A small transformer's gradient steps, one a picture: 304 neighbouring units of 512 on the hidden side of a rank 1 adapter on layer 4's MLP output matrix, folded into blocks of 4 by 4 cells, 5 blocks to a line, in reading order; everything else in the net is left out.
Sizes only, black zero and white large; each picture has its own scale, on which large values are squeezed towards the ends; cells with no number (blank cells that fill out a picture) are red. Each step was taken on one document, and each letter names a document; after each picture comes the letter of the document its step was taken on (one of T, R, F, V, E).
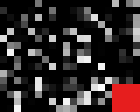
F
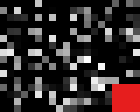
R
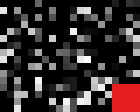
R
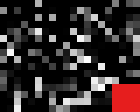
R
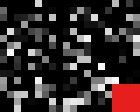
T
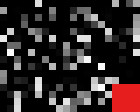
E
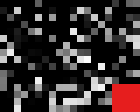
R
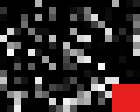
E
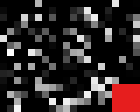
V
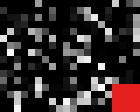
F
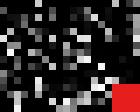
F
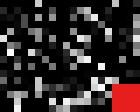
E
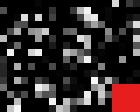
V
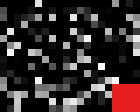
T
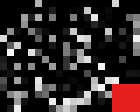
V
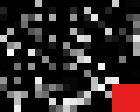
T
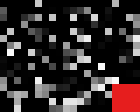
T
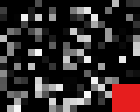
V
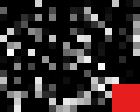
E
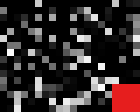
E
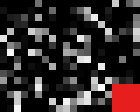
F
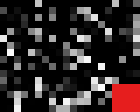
E
